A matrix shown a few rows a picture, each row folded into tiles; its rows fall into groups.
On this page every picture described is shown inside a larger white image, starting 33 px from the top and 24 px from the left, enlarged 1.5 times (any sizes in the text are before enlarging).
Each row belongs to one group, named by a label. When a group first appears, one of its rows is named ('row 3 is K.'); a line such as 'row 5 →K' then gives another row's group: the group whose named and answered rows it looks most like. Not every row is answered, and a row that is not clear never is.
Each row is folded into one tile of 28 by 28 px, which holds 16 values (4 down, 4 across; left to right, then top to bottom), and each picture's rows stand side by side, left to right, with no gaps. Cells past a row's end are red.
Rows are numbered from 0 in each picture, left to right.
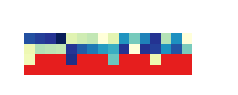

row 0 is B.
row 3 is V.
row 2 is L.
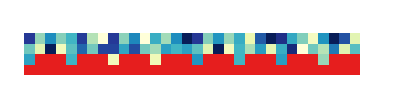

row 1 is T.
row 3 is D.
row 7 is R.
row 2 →V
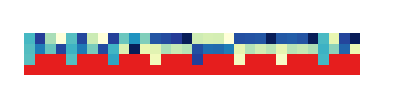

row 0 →T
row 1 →T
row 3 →B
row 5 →B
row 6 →B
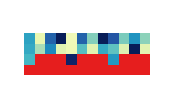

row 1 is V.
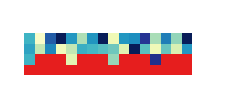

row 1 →D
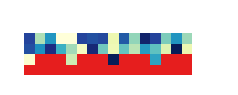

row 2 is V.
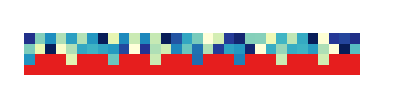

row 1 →D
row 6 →D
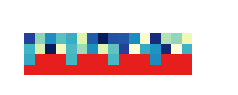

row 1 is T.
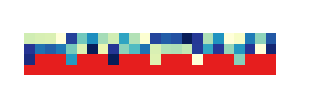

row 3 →B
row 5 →L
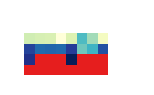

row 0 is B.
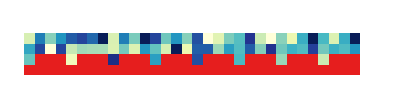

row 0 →L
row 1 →B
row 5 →T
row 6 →D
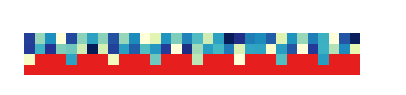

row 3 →L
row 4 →D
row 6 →L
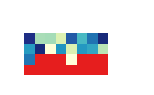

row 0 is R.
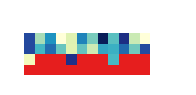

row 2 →T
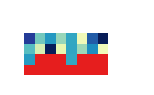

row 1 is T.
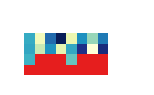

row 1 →L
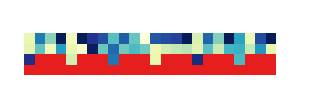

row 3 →B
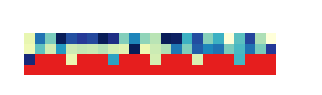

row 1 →B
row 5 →T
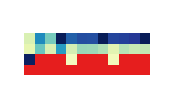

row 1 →B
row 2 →B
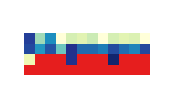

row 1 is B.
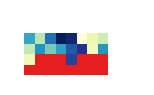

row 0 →D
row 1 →R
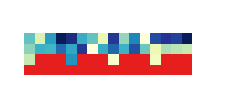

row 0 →D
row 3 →B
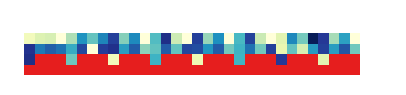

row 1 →L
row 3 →T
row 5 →T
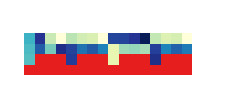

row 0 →T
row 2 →B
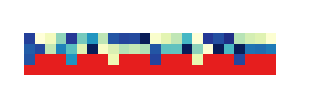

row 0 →R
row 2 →B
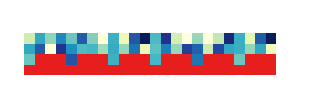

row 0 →L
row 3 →T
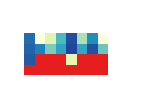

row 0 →R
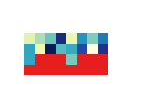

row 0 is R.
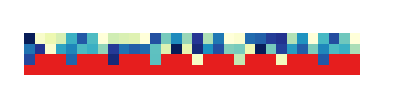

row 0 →R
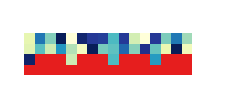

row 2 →T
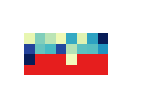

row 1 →D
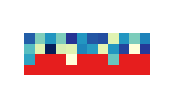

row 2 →L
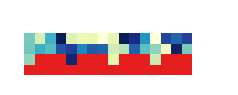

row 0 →D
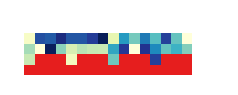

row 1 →B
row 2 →L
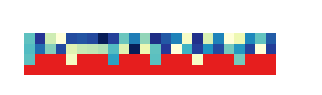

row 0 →T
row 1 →B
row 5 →L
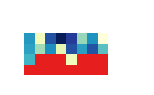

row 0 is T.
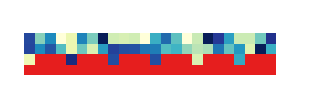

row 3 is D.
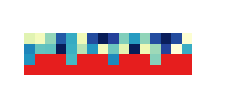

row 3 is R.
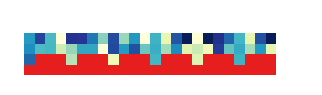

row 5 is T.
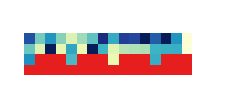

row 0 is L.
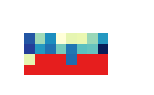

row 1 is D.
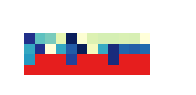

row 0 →R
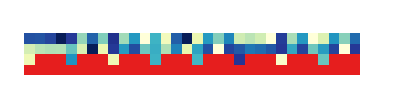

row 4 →L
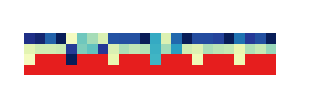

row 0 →B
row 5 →B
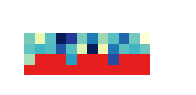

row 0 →D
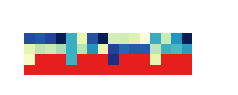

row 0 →B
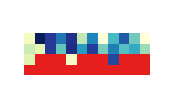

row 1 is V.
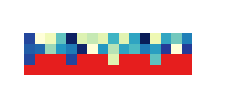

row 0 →R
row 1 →R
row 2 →D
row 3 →L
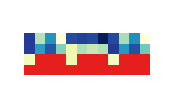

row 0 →V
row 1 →B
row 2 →V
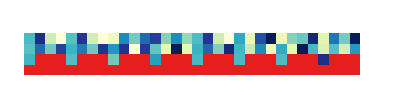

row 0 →T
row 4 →T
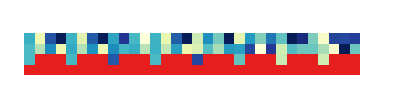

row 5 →L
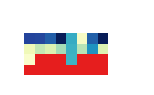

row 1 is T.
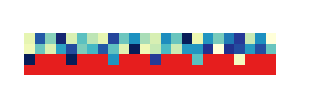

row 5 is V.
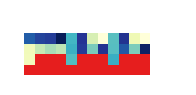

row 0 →B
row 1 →T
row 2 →T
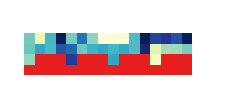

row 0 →D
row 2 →D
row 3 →B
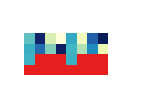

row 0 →T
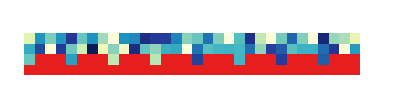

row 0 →L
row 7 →R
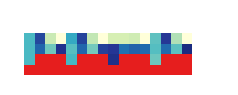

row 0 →T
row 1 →T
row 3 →T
